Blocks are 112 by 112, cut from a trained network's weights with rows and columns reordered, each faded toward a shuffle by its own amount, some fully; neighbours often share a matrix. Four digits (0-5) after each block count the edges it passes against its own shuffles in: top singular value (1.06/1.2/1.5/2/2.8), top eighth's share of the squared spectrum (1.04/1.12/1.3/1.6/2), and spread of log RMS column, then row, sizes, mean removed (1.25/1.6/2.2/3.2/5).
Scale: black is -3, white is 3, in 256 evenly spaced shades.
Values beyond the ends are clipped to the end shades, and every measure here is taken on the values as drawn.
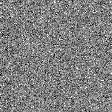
3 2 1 1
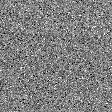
0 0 0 0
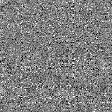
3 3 2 2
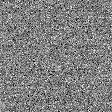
1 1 0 0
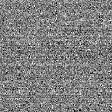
3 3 2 1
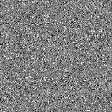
4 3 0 2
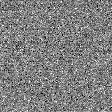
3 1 0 1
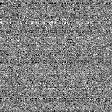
4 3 1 2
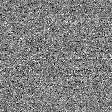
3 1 0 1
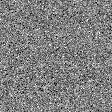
1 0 0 0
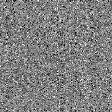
3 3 2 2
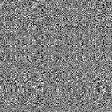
4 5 3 3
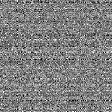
4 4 2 3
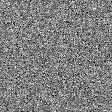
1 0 0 0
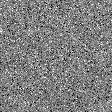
0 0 0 0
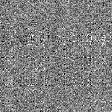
3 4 2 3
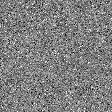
0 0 0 0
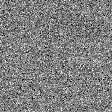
2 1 0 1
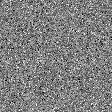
0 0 0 0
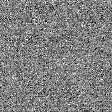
2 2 1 0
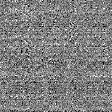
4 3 2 2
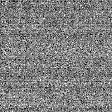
3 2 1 1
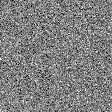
0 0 0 0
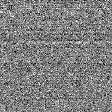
3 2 1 1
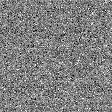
2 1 0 0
